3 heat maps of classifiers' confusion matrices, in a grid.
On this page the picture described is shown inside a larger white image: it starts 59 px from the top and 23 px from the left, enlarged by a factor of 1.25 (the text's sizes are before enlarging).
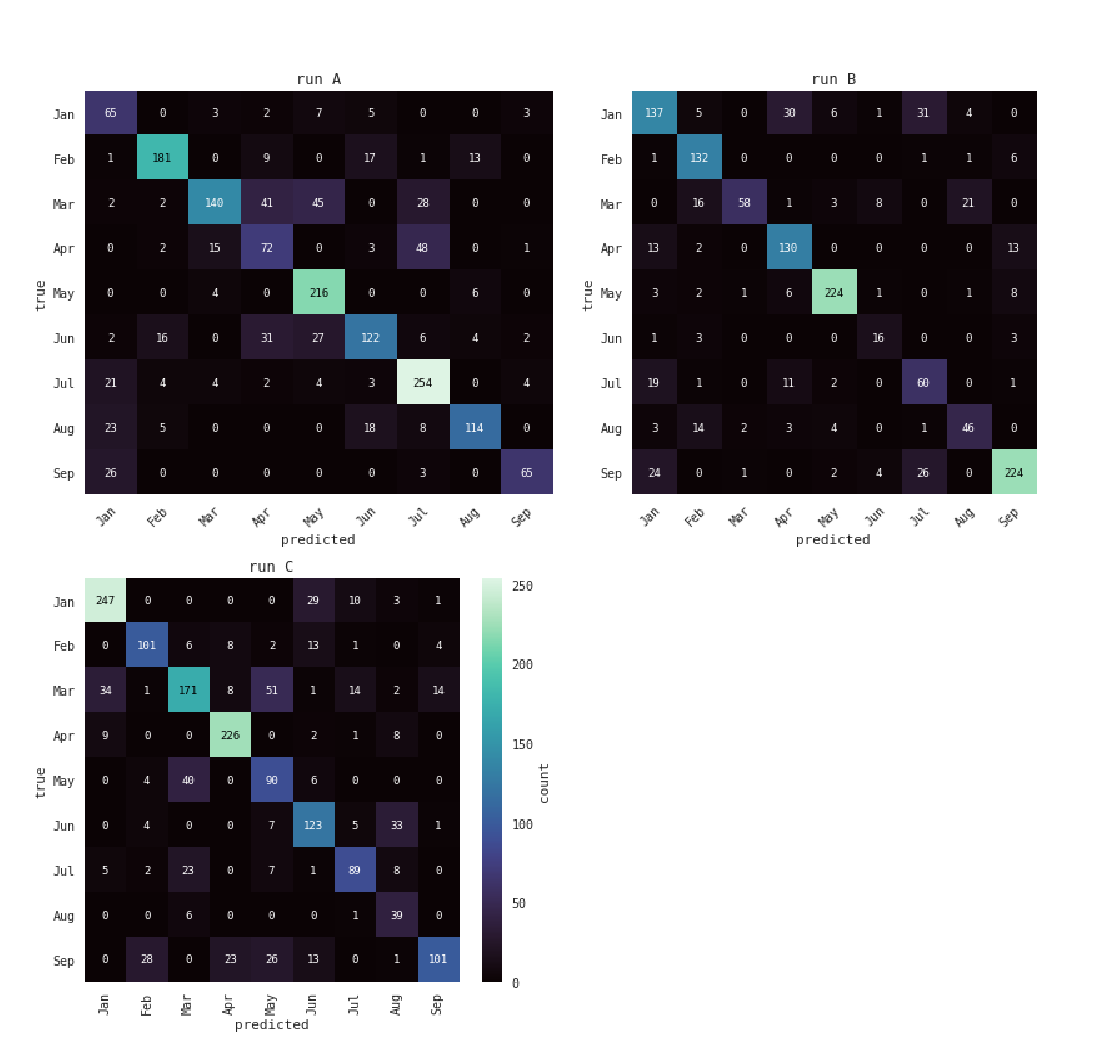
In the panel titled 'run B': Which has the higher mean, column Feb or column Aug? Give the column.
Feb
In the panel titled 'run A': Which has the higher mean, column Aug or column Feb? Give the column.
Feb
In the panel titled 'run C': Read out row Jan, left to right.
247 0 0 0 0 29 10 3 1
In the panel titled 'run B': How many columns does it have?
9
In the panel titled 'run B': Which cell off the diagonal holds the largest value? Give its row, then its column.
Jan, Jul
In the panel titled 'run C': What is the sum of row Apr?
246
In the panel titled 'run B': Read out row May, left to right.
3 2 1 6 224 1 0 1 8
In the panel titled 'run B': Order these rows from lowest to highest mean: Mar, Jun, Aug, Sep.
Jun, Aug, Mar, Sep
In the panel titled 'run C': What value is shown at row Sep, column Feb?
28
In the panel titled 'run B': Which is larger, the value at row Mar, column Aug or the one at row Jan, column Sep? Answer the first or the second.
the first
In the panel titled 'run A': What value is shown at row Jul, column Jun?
3
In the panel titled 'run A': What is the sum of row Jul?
296
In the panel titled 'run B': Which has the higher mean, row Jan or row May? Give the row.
May
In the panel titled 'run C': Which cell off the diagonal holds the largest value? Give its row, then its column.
Mar, May
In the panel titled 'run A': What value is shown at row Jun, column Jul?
6
